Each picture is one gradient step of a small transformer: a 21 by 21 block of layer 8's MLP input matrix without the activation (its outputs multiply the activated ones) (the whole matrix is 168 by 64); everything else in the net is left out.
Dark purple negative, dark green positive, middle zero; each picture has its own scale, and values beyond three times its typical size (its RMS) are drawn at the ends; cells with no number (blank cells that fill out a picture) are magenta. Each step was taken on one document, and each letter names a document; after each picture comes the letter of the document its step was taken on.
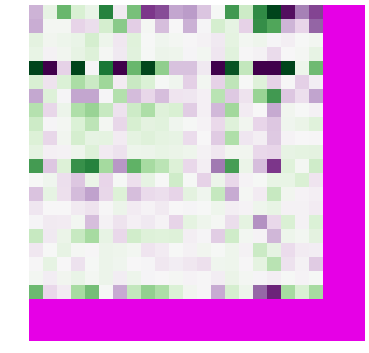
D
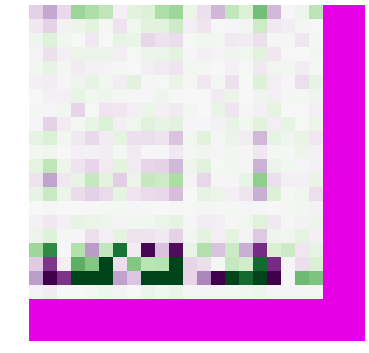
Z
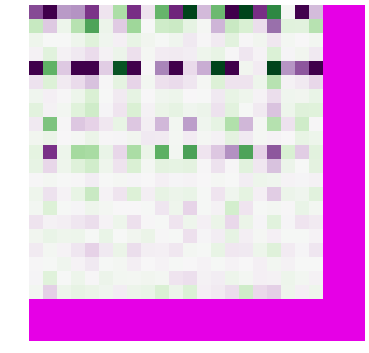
D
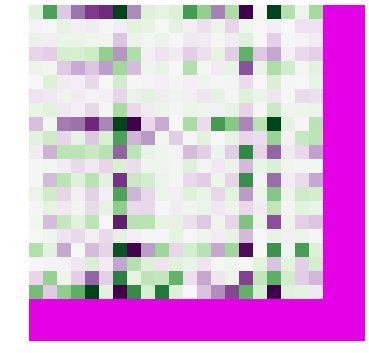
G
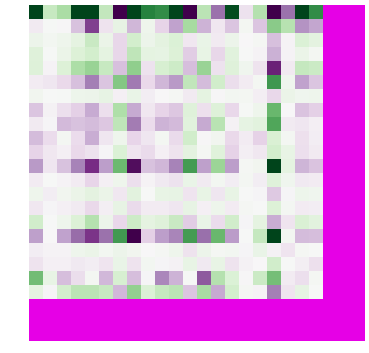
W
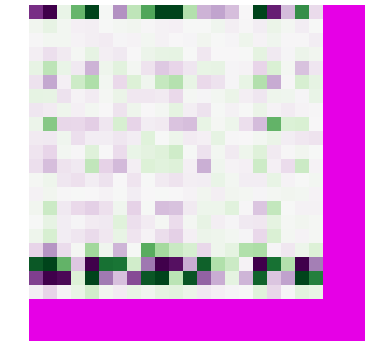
Z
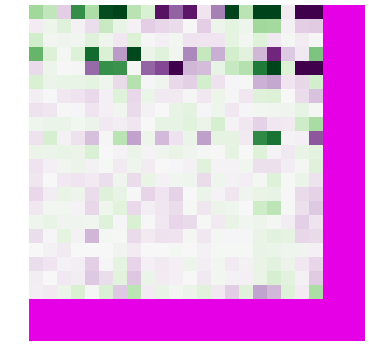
D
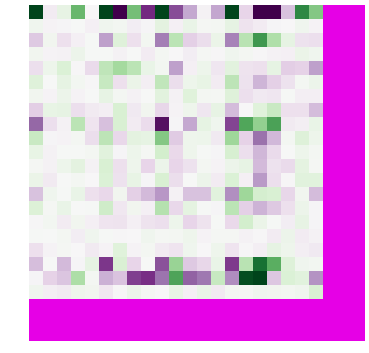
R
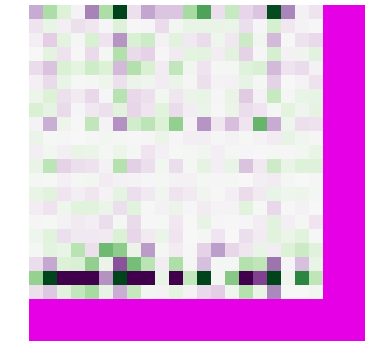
G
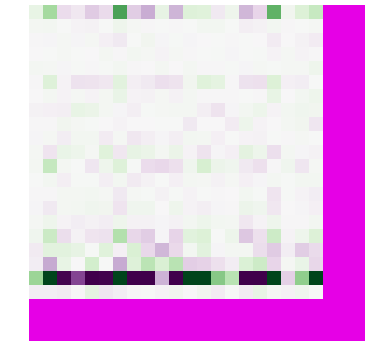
G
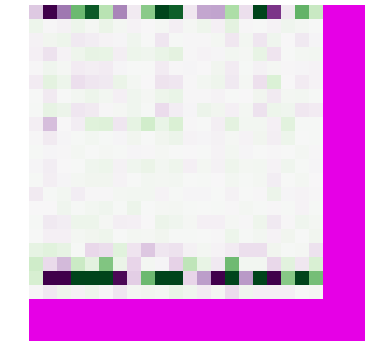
Z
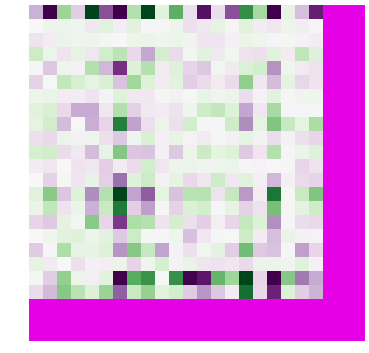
G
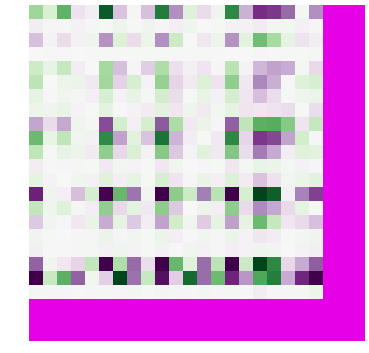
R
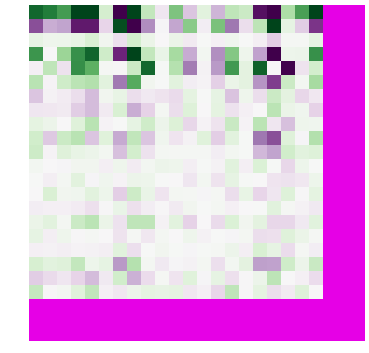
W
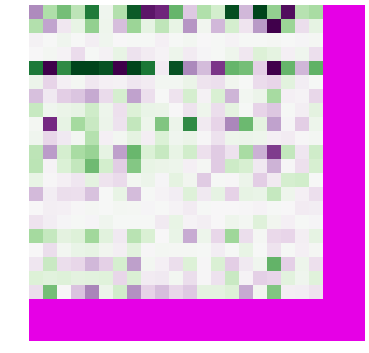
D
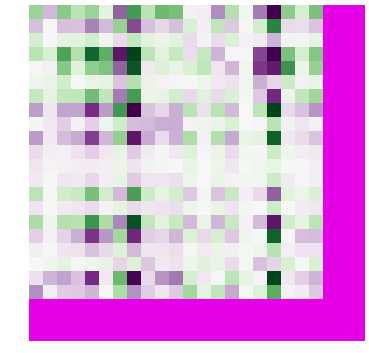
W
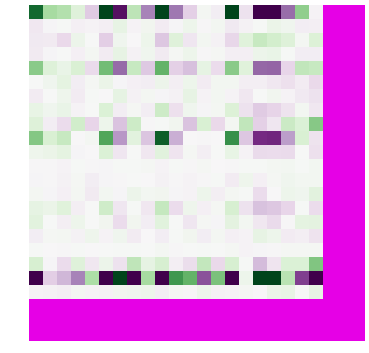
R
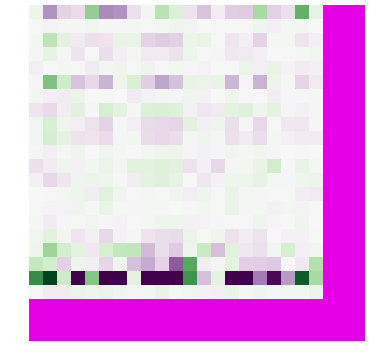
Z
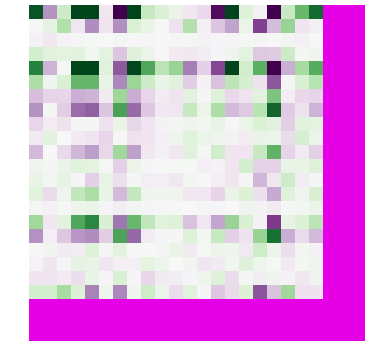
W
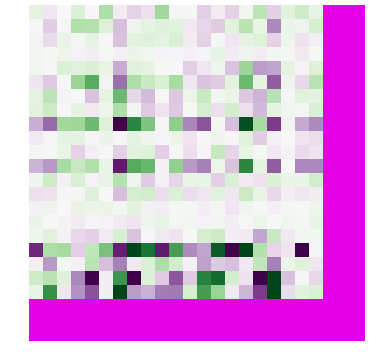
G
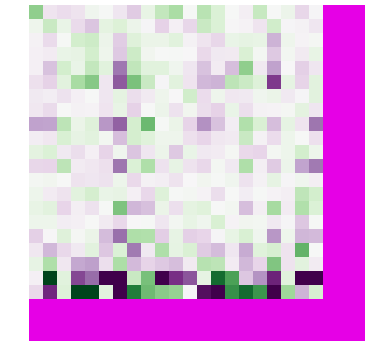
G
